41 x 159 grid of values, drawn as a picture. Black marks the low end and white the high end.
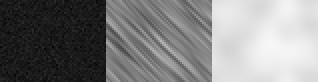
It is made of 1 by 3 panels. Panel 1,1: very low, fine-grained, faint in contrast. Panel 1,2: middling, slanting down to the right. Panel 1,3: very high, smooth, faint in contrast.
